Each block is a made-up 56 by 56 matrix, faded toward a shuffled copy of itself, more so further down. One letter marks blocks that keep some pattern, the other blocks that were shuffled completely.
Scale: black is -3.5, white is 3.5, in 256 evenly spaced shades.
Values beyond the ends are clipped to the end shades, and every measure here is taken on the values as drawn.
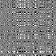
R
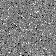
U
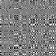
R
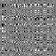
R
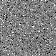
U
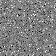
U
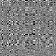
R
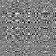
R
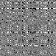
R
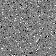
U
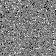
U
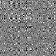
R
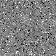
U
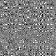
R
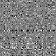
R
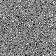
U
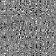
R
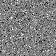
U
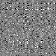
R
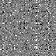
R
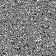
U
